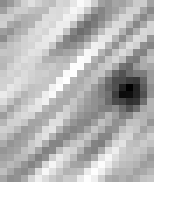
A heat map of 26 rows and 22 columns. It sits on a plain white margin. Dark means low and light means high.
Grain: diagonal, up to the right. Dips: one, in the middle right. Ninth with the lowest average: middle right. Lone odd cells: none. Average level on the scale: 70%.
